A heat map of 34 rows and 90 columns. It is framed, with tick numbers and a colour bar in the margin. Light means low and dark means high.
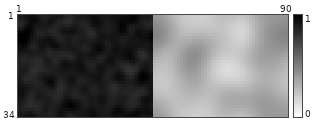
The table splits into one row of 2 panels. Panel 1,1: very high, blotchy, faint in contrast. Panel 1,2: low, smooth.
